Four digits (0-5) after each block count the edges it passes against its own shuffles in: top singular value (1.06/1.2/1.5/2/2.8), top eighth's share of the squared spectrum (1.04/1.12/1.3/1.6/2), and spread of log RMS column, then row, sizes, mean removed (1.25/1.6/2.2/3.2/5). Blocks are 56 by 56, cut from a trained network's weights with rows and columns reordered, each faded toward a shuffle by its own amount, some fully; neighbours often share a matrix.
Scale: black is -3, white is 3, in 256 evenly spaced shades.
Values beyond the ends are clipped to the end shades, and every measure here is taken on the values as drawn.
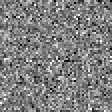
1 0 0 0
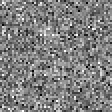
2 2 0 1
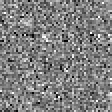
2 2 0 1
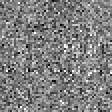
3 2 0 1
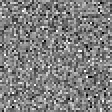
0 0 0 0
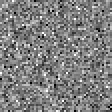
0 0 0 0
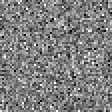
0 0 0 0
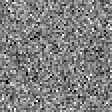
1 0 0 0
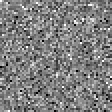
0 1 0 0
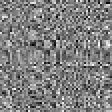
4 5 2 3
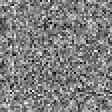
3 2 1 1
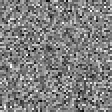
2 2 0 1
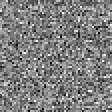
3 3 1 0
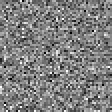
3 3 1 0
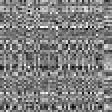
5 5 2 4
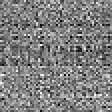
4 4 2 2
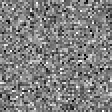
1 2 0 0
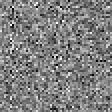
3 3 2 1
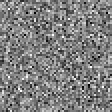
2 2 1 1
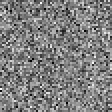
0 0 0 0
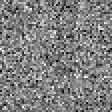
2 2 0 1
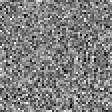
3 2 0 1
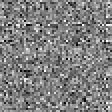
4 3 1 2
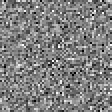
3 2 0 1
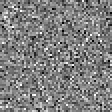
0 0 0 0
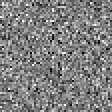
3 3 1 2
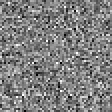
3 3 0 2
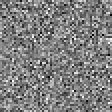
3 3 1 1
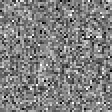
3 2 0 1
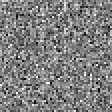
1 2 0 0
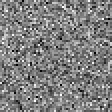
1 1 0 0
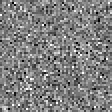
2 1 0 0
